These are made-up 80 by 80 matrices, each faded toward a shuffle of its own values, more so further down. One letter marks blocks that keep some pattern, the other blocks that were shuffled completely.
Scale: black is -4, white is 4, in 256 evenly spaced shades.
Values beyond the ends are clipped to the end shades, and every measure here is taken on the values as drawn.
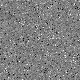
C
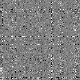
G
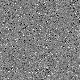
C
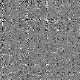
G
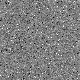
C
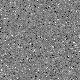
C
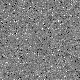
C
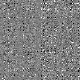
G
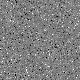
C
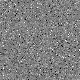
C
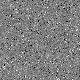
C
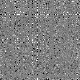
G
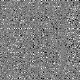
G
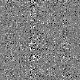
G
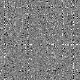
G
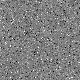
C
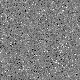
C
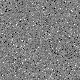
C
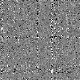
G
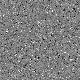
C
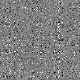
G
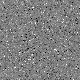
C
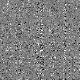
G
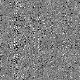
G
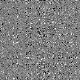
G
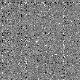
G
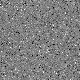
C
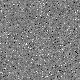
C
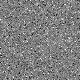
C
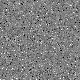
C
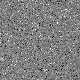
C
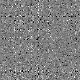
G
